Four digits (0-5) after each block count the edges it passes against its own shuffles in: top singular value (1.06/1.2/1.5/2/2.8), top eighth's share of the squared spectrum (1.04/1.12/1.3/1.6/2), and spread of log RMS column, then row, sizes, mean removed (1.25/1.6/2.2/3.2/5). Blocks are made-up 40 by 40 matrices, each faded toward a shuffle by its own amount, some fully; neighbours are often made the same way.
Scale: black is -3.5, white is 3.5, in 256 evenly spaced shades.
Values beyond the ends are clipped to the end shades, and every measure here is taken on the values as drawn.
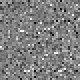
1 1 0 1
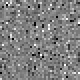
0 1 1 0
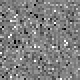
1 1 0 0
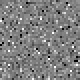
0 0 0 0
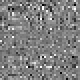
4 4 2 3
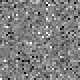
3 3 0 1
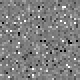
0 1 0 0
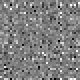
3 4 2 2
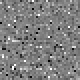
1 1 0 0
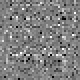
3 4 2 2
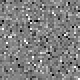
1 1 0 0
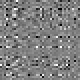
4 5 3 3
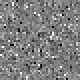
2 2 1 0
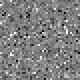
1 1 0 0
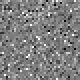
0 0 0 0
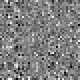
3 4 2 2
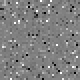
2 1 0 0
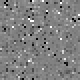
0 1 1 0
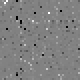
2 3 0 0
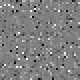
2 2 0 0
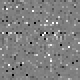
2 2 0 1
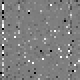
3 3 1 0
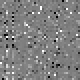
3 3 1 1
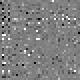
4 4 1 1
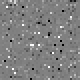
1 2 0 0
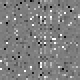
3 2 1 0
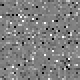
2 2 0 1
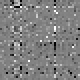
4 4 2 1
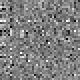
3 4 2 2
